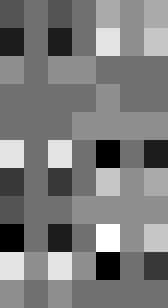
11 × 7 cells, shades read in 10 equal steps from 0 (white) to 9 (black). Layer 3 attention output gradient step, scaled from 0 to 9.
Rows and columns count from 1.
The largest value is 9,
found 3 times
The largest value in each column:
9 5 8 5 9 5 8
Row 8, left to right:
6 5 5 4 4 4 4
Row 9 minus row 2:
1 0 0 0 -1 0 0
